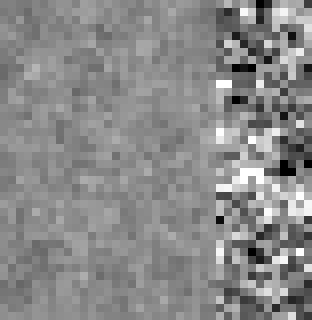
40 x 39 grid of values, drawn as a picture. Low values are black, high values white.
A few values lie far out on both sides of the bulk. There are no regular stripes. There is no overall slope. The left part is calmer, up to a seam about 70% of the way across.
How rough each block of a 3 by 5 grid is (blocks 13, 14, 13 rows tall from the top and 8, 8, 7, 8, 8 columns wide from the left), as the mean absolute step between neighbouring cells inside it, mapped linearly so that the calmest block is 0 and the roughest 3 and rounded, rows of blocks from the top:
00013 | 00013 | 00013
